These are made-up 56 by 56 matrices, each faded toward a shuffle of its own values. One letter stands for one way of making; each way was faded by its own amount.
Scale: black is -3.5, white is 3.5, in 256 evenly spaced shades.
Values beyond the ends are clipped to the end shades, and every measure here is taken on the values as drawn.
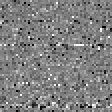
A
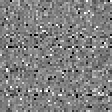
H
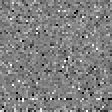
A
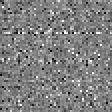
H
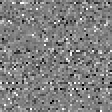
A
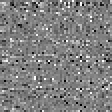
H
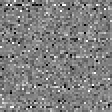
A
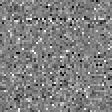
H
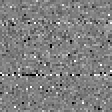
A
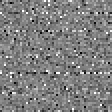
A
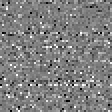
A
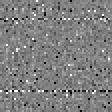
H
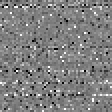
H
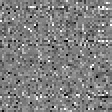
H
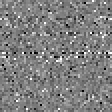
A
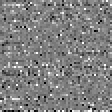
H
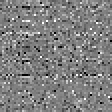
H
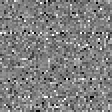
A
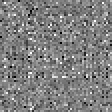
H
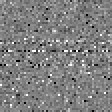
A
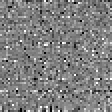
H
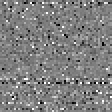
A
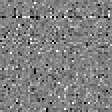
H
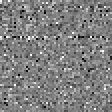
A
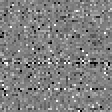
H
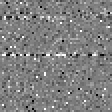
H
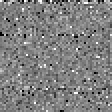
A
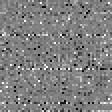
H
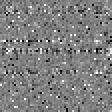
H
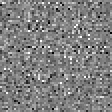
H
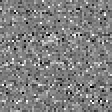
A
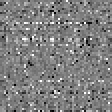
H
